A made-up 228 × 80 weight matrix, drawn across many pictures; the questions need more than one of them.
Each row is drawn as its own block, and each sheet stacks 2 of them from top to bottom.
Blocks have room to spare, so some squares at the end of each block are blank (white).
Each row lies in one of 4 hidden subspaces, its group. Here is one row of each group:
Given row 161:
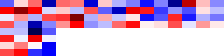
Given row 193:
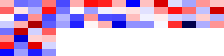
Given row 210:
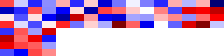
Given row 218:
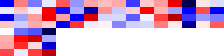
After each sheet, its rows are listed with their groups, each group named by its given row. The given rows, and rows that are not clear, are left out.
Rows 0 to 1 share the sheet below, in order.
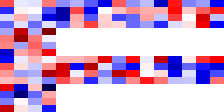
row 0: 210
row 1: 210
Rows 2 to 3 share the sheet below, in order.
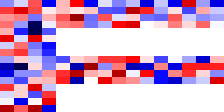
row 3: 193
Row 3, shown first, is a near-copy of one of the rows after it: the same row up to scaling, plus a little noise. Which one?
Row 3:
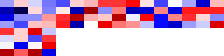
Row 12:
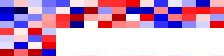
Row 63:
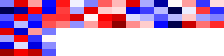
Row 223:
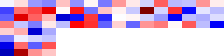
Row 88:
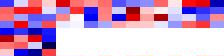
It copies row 12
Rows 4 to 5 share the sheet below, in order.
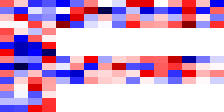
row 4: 218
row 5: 161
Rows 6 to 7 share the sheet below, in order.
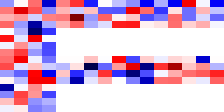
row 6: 161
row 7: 210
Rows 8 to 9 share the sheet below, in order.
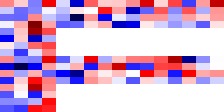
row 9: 161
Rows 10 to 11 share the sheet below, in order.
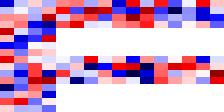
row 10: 210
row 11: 210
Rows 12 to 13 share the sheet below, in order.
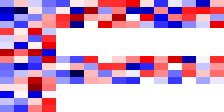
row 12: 193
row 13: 161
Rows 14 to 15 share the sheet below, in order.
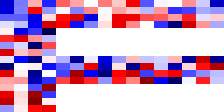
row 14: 193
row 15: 210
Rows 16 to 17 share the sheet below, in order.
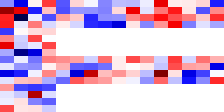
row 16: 193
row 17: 218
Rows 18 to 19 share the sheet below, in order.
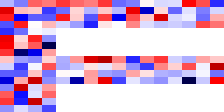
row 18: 193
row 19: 193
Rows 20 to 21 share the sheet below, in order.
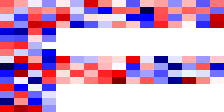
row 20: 210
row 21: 193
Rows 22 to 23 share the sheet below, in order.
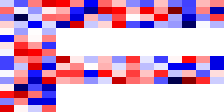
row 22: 218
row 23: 193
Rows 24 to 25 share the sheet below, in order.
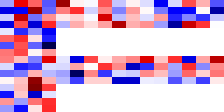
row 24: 193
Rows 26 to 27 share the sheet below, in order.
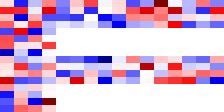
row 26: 193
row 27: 193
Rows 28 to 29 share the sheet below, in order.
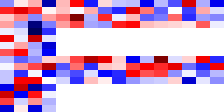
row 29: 193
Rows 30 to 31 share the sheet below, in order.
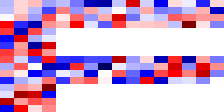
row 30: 193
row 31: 210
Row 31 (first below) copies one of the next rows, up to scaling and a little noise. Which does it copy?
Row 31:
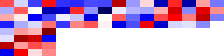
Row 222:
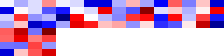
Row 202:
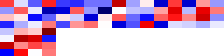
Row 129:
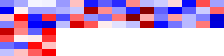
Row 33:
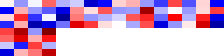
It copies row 202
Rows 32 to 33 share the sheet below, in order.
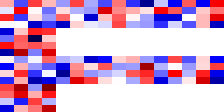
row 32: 218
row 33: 210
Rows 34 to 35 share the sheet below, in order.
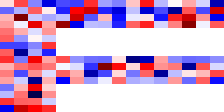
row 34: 218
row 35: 218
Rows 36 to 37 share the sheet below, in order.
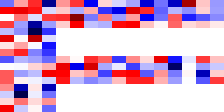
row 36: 161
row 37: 210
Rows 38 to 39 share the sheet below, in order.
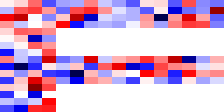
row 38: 218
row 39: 161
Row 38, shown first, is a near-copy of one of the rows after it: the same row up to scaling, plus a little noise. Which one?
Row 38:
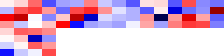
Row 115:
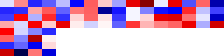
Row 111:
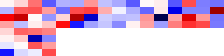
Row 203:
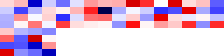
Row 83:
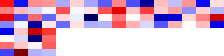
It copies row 111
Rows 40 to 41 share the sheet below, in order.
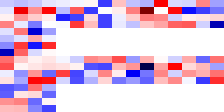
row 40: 193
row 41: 210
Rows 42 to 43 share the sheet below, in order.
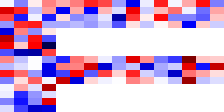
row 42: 193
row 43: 218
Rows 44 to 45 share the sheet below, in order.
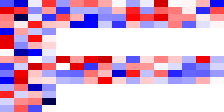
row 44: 193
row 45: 193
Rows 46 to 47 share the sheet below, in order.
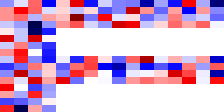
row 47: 218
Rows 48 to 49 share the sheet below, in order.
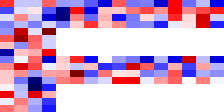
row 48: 210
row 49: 161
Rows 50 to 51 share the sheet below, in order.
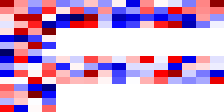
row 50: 193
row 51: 218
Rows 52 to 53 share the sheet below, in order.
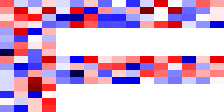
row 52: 193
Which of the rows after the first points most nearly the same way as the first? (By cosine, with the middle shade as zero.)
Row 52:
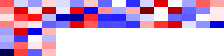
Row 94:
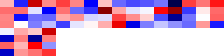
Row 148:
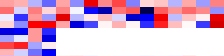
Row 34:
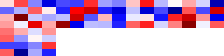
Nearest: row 94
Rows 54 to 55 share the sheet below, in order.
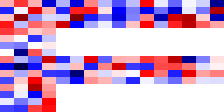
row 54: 218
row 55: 161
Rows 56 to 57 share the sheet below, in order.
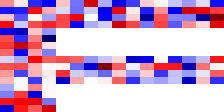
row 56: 210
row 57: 218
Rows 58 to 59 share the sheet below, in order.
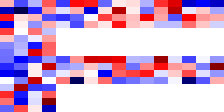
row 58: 161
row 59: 193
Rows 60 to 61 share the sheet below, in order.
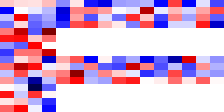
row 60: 210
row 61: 161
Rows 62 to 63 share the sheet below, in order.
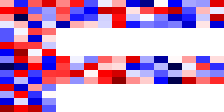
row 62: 218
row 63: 193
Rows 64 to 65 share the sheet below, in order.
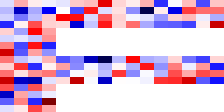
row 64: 193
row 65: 193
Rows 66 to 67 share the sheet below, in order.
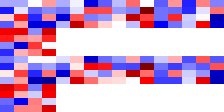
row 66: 210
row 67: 210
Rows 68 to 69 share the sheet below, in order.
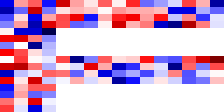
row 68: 193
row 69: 161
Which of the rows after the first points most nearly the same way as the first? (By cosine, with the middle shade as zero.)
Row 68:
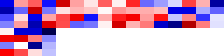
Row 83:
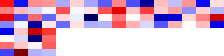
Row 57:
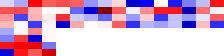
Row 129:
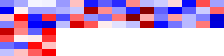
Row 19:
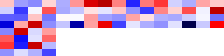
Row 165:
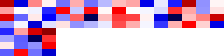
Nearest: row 129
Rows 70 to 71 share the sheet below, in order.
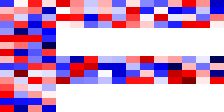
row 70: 193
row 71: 218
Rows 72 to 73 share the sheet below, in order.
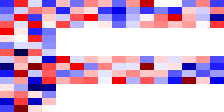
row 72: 218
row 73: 193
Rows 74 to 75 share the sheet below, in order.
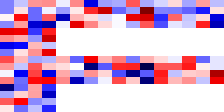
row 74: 210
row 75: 210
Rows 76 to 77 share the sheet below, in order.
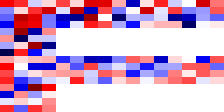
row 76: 193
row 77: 193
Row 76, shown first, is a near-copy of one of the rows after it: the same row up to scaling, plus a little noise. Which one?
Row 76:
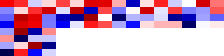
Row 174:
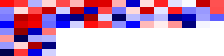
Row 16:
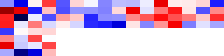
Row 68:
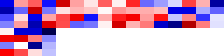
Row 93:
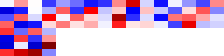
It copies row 174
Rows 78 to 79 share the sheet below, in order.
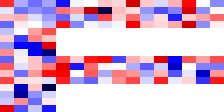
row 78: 218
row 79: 210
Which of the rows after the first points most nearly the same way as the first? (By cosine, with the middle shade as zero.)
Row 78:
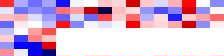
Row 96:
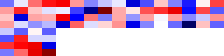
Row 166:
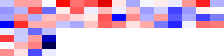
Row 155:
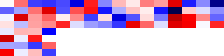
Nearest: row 155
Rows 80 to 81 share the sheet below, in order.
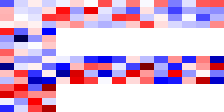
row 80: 210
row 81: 210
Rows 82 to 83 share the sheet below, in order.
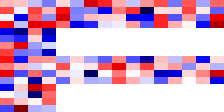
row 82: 210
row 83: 218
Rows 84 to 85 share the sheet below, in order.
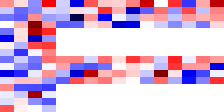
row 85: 218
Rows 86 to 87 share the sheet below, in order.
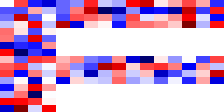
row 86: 218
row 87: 218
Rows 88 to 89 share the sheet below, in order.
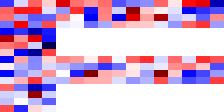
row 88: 193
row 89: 218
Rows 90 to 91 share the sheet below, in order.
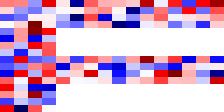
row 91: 218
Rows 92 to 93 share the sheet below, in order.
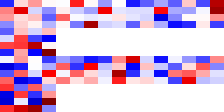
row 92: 218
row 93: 193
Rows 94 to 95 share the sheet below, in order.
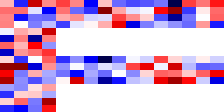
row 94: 218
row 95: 193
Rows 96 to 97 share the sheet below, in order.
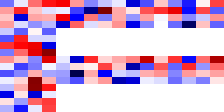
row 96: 218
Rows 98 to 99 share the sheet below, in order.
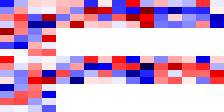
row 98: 210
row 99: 210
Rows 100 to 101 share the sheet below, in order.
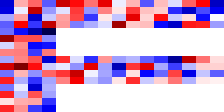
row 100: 193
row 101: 161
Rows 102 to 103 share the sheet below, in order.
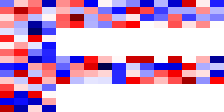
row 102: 161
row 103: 218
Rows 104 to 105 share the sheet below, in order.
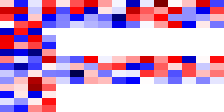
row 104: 193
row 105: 161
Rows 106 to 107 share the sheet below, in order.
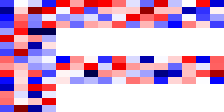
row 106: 193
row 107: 218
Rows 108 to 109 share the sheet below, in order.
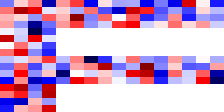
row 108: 161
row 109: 210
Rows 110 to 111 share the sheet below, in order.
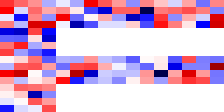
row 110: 210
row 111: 218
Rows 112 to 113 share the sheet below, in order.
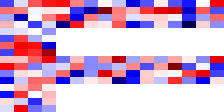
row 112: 218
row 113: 210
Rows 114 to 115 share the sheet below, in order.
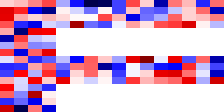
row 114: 193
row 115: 218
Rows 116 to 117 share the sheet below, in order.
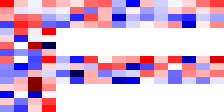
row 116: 193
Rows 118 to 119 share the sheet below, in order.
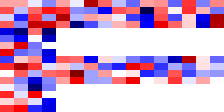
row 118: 210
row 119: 161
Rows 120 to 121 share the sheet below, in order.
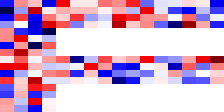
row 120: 193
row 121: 161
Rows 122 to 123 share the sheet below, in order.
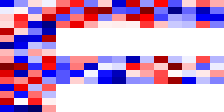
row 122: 210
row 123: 193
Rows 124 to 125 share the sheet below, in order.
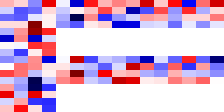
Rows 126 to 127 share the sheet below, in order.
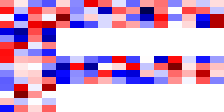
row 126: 210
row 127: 210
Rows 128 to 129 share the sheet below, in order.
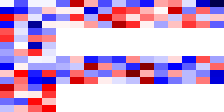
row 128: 161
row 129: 210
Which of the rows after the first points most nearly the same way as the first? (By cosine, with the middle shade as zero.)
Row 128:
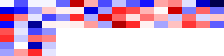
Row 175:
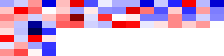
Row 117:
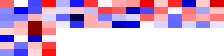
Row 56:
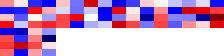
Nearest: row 175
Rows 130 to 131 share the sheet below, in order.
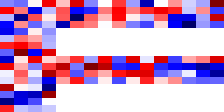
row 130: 218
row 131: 210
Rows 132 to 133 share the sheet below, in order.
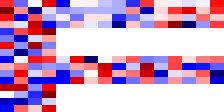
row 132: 193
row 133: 210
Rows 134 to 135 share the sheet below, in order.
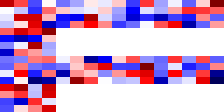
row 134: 193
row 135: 210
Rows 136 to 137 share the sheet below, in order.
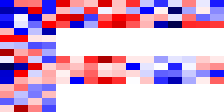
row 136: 193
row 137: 193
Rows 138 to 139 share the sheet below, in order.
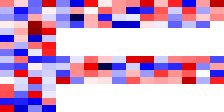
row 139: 218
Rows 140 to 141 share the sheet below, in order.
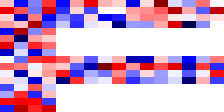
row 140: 193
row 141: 218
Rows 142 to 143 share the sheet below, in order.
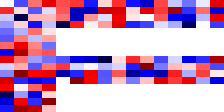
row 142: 218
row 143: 193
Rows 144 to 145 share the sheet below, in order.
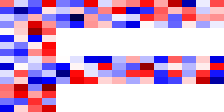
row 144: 161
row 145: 210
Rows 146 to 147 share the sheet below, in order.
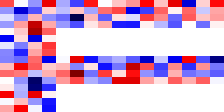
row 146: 161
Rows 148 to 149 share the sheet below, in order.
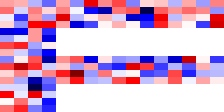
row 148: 210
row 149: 161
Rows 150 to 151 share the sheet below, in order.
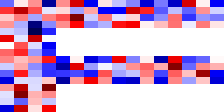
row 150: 161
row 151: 210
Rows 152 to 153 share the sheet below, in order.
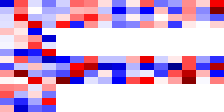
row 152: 218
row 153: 218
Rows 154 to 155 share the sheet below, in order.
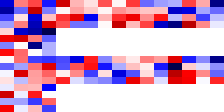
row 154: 193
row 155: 218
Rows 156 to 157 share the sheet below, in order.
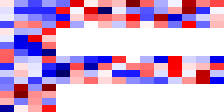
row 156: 218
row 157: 210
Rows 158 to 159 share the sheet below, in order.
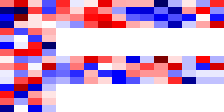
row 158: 193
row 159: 193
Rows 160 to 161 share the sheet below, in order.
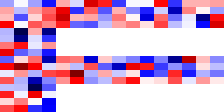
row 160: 210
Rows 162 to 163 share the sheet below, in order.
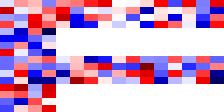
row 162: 210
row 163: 210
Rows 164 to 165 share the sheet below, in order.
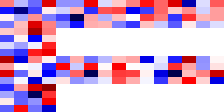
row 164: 161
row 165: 218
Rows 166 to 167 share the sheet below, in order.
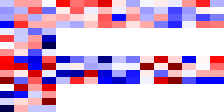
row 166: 193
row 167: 193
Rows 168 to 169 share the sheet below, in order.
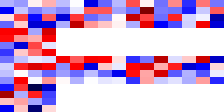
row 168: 210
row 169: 193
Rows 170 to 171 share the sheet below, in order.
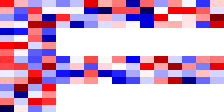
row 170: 210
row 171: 193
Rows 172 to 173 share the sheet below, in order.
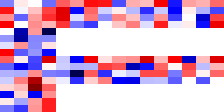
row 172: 210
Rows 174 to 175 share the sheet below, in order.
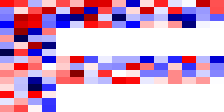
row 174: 193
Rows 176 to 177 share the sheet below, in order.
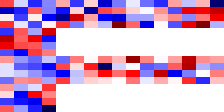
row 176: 210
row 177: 218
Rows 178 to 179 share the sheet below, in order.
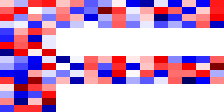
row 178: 218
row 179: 193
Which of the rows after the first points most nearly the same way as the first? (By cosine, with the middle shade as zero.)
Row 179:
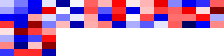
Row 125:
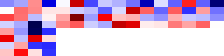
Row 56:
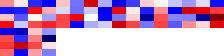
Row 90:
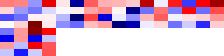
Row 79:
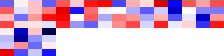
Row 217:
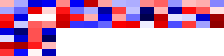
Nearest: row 90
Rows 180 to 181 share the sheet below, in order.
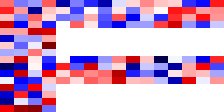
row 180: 193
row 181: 193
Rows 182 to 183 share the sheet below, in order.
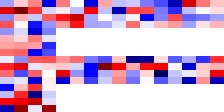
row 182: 161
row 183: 218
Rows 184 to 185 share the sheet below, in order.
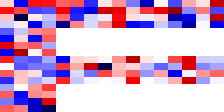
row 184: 218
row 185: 218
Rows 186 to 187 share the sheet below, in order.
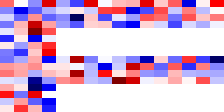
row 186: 161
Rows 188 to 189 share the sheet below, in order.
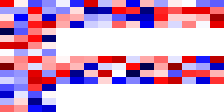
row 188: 210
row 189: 210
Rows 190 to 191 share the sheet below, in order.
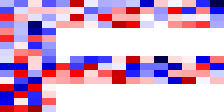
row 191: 193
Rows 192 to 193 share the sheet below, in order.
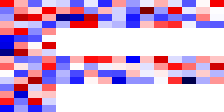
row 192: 193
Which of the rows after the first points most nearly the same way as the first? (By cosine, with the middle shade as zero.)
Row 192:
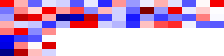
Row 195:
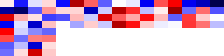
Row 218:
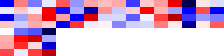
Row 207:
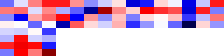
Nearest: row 207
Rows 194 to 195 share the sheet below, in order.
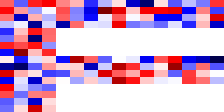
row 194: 218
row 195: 161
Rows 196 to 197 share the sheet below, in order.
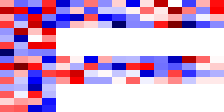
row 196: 193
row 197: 161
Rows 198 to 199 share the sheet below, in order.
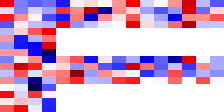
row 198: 218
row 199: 161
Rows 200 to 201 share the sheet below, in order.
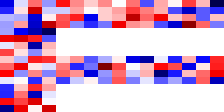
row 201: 218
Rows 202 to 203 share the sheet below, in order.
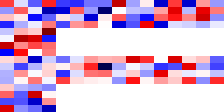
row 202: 210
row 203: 218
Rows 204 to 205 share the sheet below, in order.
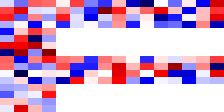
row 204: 218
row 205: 218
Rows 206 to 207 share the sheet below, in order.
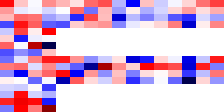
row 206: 193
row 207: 218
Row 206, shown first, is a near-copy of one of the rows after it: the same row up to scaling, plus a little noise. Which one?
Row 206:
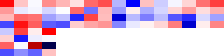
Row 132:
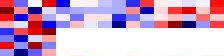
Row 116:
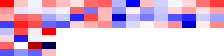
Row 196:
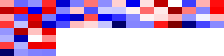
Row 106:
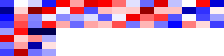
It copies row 116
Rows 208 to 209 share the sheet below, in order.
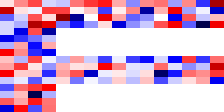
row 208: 210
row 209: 218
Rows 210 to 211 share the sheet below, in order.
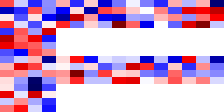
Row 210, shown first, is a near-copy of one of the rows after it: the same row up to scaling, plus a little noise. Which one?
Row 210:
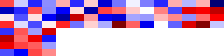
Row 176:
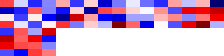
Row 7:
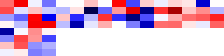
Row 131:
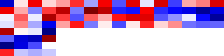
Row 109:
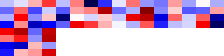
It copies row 176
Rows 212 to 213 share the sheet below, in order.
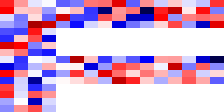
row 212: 210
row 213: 161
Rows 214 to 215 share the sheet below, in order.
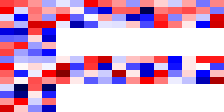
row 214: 210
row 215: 210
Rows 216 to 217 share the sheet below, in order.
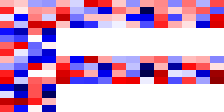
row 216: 210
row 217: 210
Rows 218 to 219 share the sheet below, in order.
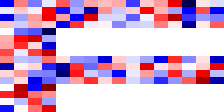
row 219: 210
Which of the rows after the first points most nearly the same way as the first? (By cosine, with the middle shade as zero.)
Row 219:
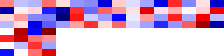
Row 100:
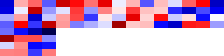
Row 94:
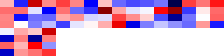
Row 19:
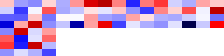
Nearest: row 94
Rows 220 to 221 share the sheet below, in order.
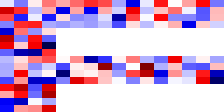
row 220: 193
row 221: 210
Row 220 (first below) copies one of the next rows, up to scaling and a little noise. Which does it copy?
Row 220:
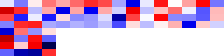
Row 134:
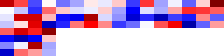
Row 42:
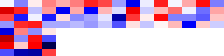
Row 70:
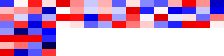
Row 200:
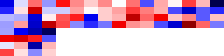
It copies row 42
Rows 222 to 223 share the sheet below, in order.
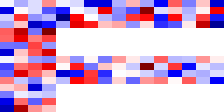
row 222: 210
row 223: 193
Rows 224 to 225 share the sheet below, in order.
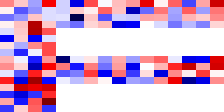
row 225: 193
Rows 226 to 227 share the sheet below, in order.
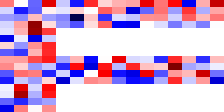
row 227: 210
